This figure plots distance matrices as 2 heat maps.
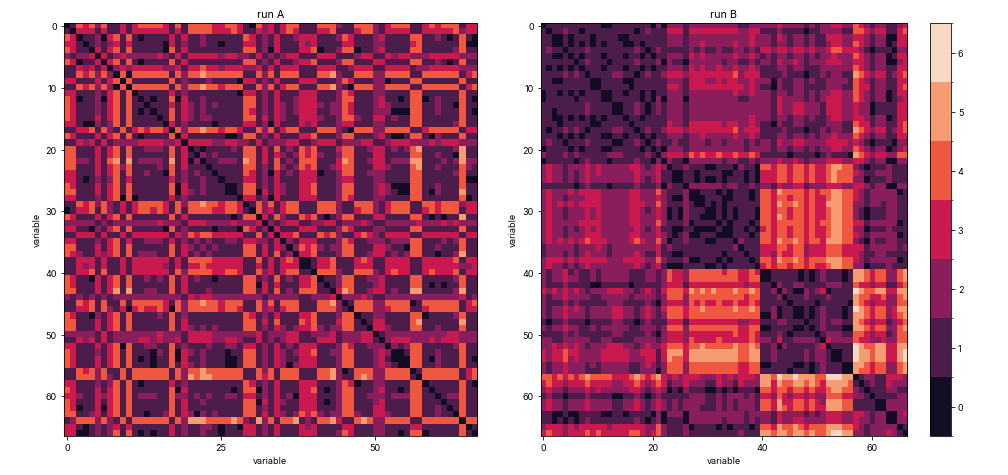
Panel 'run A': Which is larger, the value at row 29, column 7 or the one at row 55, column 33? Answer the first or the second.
the first
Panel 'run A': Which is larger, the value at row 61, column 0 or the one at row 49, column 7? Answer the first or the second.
the first
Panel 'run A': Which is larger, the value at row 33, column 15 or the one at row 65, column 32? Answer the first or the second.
the second
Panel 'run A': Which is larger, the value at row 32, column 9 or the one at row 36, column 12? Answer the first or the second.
the first
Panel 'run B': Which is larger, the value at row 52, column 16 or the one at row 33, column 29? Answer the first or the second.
the first
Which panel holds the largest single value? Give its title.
run B
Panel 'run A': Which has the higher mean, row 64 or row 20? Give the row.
64
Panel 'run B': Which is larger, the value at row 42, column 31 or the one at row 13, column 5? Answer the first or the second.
the first
